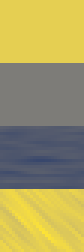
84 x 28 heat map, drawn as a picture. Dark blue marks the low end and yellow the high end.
It is made of 4 by 1 panels. Panel 1,1: very high, flat. Panel 2,1: middling, flat. Panel 3,1: low, streaked across, faint in contrast. Panel 4,1: very high, slanting down to the right, faint in contrast.
